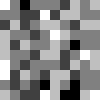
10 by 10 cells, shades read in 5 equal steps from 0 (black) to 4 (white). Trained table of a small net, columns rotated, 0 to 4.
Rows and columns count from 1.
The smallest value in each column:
1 1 0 1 0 1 0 0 2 2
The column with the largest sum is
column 1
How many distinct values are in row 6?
4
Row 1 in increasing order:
0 1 2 2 2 2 2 3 3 4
